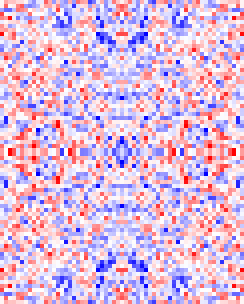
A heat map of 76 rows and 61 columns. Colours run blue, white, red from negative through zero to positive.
Seam: none. Histogram: bell-shaped. Mirror symmetry: left to right and top to bottom. Average level on the scale: 50%.
